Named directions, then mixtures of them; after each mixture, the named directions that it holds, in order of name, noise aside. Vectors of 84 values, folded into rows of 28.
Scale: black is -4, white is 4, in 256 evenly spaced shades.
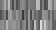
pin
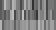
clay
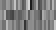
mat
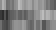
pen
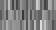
pin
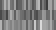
clay, pin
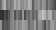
clay, pen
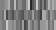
mat, pin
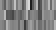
mat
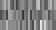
pin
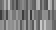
pin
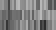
pen, pin
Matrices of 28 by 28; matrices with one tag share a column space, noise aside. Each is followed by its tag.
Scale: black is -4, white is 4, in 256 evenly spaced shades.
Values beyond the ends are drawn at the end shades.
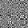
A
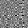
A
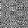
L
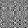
L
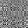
L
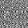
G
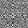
A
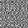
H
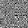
A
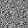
G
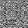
L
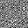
L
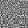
A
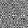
A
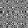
G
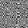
A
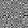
A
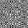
G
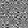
A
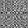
H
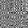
H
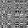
G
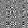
G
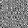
H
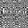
G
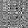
H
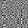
A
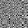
A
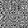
H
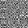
A
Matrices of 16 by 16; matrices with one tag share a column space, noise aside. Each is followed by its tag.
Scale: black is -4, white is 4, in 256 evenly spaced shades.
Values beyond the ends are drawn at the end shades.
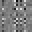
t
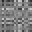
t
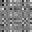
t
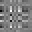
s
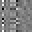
t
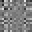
t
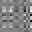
s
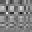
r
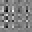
s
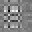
s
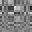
r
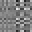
t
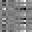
t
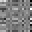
t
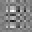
s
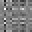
t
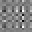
s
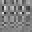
r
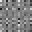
t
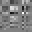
r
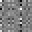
t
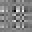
s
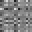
t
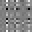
t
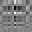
r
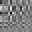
r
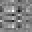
s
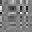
r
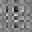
s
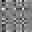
t
